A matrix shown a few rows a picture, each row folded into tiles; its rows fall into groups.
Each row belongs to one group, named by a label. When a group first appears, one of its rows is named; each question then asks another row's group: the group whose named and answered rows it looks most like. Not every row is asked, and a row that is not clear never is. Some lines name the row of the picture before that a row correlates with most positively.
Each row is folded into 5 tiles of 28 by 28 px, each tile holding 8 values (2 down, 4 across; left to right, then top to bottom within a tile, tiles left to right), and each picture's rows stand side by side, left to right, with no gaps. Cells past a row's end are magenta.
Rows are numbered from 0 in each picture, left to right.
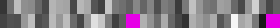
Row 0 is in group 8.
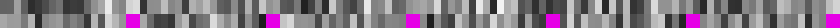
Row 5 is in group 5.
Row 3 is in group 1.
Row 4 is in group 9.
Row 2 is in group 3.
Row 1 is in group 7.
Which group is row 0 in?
3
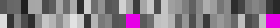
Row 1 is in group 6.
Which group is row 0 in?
7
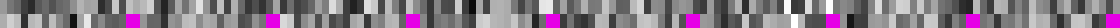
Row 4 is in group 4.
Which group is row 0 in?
5
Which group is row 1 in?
1
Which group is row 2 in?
3
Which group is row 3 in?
7
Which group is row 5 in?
7
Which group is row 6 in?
1
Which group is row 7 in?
8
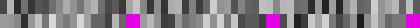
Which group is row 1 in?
7
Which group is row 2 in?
9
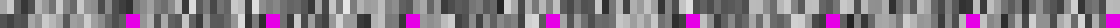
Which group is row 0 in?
1
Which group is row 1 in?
9
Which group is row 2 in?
8
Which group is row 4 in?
7
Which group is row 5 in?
8
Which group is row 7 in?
5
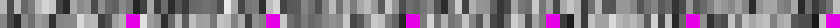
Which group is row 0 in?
4
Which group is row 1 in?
5
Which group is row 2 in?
8
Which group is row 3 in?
9
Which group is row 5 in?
1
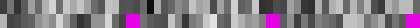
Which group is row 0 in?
8
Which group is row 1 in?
8
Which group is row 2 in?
7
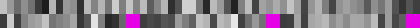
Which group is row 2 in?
1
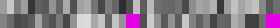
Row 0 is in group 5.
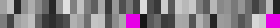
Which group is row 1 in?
4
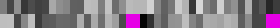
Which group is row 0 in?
3
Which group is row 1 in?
1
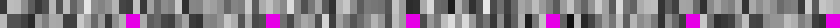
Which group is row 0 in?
5
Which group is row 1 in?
7
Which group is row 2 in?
6
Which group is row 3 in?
6
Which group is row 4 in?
1
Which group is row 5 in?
7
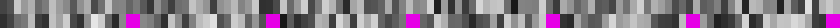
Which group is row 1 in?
8
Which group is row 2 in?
4
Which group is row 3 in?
6
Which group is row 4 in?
1
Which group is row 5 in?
7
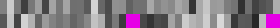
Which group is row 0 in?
9
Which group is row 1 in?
1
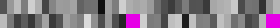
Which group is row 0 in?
7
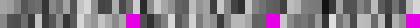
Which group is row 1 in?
8
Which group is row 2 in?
5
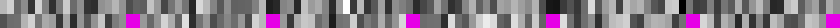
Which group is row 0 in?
6
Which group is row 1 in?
6
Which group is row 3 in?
8
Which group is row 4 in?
8
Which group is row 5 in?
3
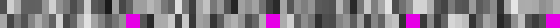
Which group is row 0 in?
5
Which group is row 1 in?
6
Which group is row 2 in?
3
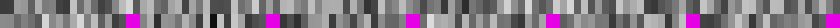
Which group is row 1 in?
9
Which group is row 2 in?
4
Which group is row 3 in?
3
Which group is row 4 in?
6
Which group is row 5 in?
4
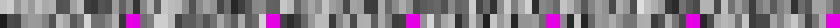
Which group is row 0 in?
4
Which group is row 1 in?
6
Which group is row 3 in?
3
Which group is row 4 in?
1
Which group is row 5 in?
6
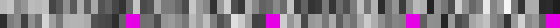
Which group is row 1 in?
8
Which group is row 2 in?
5
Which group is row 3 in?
8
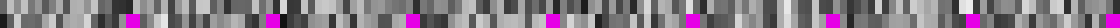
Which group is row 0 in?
1
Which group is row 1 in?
6
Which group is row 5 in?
5
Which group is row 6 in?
7
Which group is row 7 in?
4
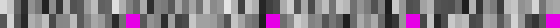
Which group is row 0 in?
9
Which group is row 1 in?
8
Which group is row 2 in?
6
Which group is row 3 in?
9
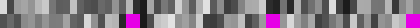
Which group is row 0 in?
4
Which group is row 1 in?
6
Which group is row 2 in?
3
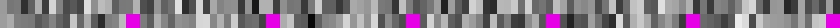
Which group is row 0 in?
3
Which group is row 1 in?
7
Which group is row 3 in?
3
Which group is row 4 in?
4
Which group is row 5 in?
4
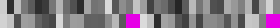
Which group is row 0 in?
3
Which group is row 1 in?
3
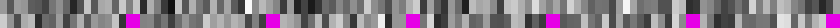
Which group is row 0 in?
3
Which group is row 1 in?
7
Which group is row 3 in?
9
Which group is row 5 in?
5
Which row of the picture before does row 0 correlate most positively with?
0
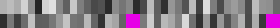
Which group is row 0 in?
4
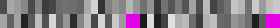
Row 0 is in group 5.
